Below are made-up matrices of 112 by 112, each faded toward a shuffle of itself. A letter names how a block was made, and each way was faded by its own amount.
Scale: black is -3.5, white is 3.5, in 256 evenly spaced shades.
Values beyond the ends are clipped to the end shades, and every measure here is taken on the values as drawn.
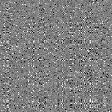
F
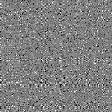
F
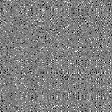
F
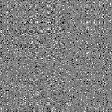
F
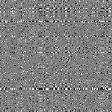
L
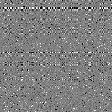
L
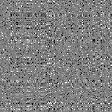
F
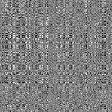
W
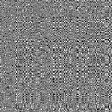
W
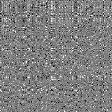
F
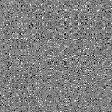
F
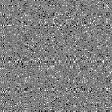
F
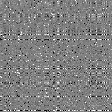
L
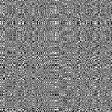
W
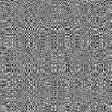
W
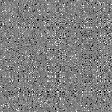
F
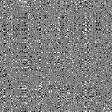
F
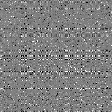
L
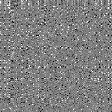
F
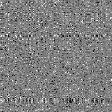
F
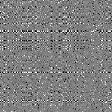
L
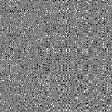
F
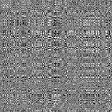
W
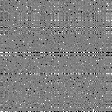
L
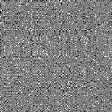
F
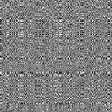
W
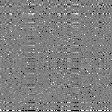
L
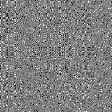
F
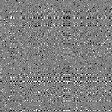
L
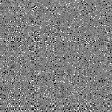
F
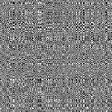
W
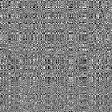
W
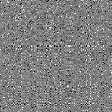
F
